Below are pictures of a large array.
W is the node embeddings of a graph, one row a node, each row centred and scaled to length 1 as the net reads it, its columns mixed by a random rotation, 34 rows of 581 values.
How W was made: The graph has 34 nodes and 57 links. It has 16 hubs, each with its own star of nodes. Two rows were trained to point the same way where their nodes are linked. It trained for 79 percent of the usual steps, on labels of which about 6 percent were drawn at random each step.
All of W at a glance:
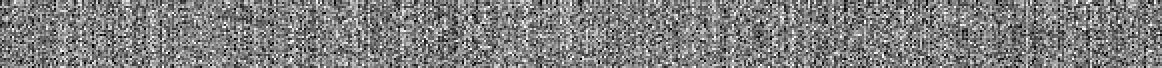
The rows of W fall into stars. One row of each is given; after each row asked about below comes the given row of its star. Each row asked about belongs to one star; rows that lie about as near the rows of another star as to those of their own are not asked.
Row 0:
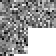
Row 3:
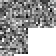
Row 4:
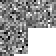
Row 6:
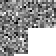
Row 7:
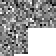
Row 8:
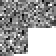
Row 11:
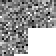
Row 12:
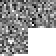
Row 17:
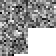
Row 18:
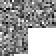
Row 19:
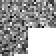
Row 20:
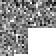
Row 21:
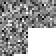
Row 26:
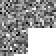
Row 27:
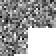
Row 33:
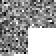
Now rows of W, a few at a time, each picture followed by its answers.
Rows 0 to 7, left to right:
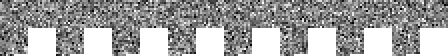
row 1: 0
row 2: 26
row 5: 18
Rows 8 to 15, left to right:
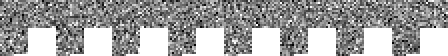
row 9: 3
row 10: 27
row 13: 4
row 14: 8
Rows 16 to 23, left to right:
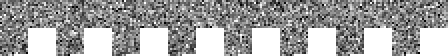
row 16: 19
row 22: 6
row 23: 11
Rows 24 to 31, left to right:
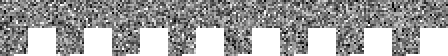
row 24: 8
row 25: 12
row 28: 33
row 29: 20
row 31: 21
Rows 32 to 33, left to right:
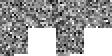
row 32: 7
